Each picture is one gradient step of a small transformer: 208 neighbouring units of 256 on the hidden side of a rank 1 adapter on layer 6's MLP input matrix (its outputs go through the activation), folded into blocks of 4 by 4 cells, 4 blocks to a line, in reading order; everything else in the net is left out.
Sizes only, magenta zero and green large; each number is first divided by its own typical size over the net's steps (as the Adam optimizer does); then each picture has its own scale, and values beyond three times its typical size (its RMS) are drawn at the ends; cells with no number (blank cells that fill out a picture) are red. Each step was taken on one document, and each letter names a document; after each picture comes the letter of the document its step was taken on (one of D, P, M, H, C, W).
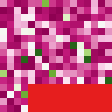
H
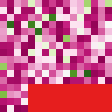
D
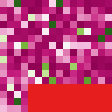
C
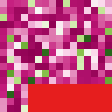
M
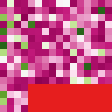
C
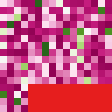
C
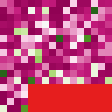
H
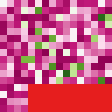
D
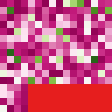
M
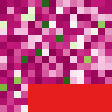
H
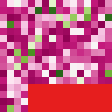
D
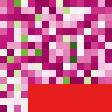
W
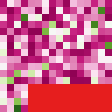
W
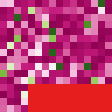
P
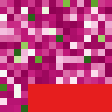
H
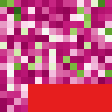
D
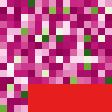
M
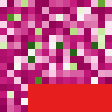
D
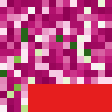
H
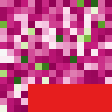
H
